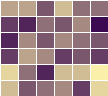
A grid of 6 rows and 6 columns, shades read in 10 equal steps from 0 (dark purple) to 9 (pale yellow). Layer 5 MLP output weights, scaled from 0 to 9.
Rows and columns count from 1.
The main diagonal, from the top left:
6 1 3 2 7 8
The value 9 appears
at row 5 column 6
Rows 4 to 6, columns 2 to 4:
6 5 2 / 4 1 7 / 3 4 5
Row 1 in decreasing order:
7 6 6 4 4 3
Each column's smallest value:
1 1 1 2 2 0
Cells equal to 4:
6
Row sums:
30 15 21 20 36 29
